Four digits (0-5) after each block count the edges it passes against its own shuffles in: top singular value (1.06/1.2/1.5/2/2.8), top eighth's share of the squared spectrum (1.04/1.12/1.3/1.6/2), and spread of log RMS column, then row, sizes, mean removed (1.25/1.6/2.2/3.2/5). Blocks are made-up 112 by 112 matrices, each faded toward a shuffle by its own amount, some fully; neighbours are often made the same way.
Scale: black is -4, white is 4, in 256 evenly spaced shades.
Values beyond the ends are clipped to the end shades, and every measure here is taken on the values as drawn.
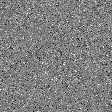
0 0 0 0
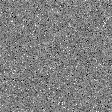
0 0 0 0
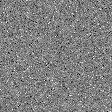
0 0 0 0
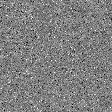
0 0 1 0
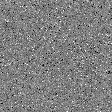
0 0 0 0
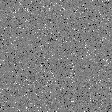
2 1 0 0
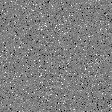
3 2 0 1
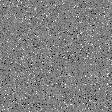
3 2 0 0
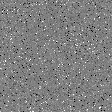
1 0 0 0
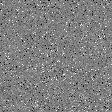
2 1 0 0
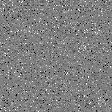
3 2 1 1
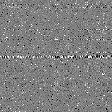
4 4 1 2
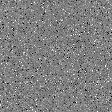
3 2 0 0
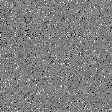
4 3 1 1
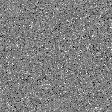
3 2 0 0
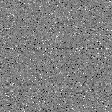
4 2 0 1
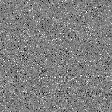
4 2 0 1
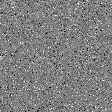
2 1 0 0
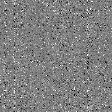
2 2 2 2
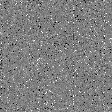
1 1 1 0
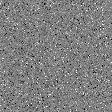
0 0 0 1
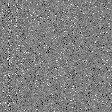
2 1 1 1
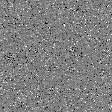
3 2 0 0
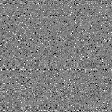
4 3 1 2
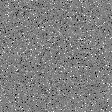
1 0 0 0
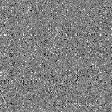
4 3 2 2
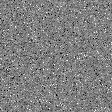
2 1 0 0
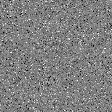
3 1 0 0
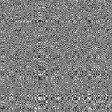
5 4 3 3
